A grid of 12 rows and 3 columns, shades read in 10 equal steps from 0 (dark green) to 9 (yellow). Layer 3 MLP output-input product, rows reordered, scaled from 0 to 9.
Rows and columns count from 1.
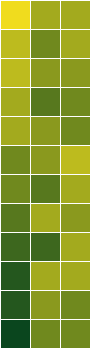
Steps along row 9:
same up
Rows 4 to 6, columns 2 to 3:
3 4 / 5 4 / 5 7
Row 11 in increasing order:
1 4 5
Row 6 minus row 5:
-2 0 3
